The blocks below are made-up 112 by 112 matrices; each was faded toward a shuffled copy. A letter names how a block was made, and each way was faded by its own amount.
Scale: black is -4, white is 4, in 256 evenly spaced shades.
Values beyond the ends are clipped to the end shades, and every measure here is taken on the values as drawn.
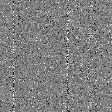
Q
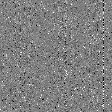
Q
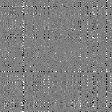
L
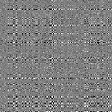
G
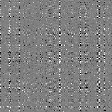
L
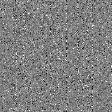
Q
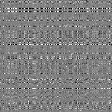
G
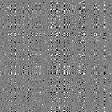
L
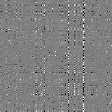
L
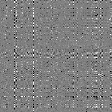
L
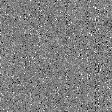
Q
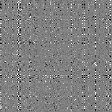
L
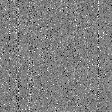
Q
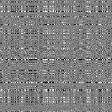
G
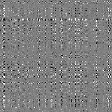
L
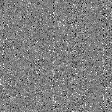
Q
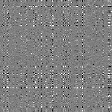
L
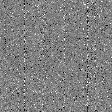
Q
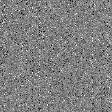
Q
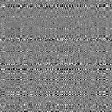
G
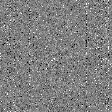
Q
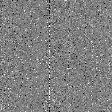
Q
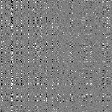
L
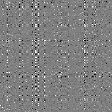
L
